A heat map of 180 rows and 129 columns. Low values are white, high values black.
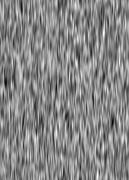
Histogram: bell-shaped. Mirror symmetry: none. Grain: streaks running down. Average level on the scale: 50%. Slope: none.
